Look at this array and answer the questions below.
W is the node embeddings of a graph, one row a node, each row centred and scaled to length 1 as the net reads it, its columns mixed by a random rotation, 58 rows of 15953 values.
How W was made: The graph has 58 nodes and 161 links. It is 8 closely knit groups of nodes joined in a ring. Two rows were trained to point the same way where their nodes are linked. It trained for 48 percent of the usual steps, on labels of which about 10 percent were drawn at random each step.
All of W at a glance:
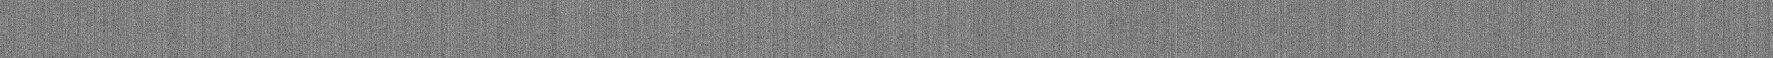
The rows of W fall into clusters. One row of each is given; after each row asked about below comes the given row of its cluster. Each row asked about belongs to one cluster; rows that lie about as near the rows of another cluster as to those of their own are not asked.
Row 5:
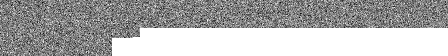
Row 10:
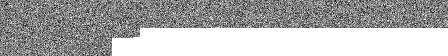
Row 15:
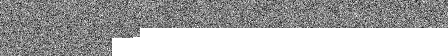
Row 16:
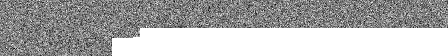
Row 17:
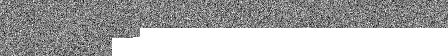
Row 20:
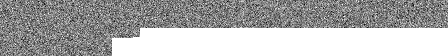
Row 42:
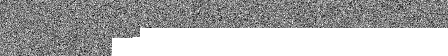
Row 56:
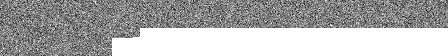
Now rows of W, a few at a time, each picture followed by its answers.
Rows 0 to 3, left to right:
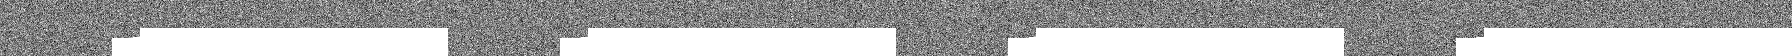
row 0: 42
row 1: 20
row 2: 10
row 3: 5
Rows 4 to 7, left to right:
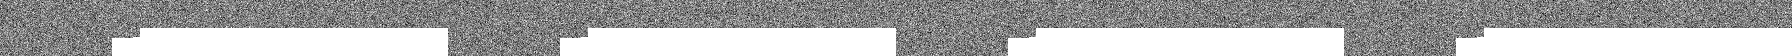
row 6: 17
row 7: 42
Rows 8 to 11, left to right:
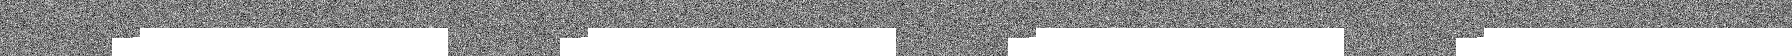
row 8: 10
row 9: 56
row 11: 56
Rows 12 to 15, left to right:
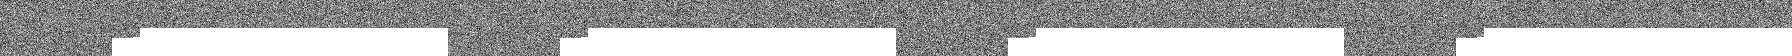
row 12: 5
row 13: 10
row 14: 20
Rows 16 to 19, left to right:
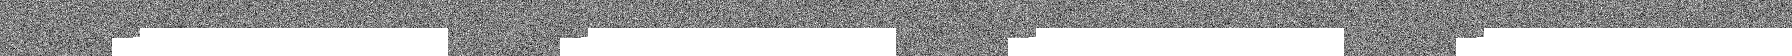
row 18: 56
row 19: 20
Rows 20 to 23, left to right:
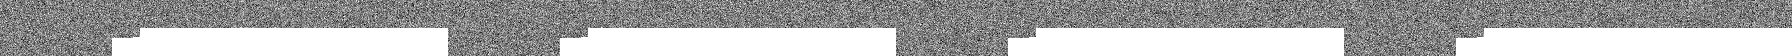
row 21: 17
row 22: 16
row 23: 20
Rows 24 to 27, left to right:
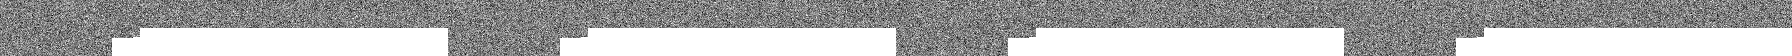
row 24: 15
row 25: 20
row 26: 56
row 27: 42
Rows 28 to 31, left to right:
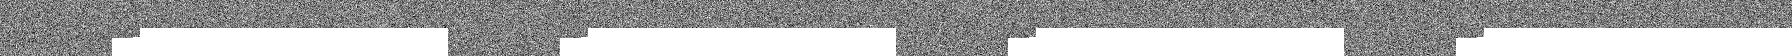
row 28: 17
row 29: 17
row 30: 15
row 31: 20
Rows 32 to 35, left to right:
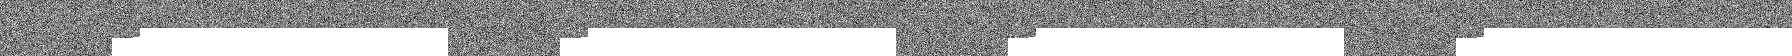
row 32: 17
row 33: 56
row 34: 10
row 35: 10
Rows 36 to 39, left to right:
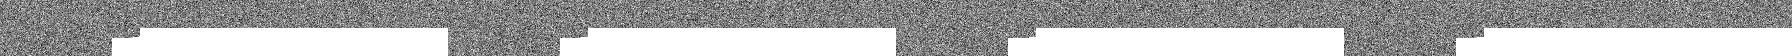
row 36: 42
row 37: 42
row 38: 16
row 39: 5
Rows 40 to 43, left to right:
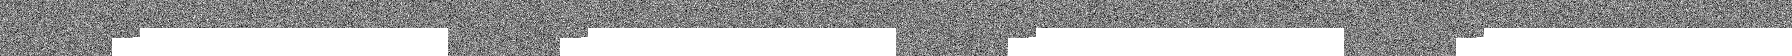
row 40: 5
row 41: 56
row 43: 20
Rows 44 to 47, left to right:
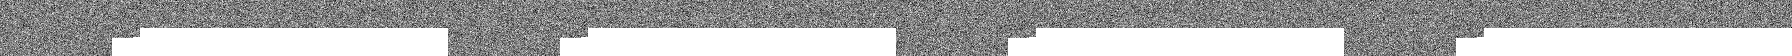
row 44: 10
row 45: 10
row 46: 5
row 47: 5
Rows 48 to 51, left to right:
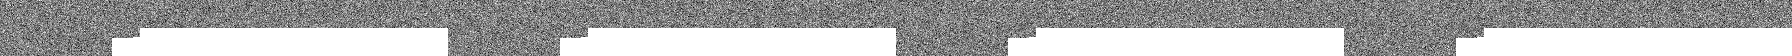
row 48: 16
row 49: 10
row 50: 5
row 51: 15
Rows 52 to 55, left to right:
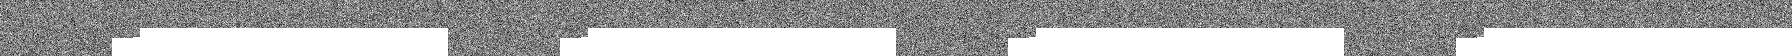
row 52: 20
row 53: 15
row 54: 56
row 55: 15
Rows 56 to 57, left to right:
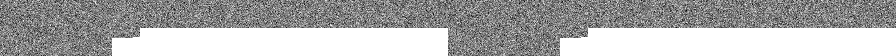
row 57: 56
